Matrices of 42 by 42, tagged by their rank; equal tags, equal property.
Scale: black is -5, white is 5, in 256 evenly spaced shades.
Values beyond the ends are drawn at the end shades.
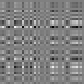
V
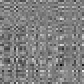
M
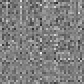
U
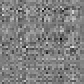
U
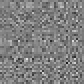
U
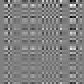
V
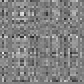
M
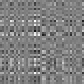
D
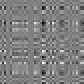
D
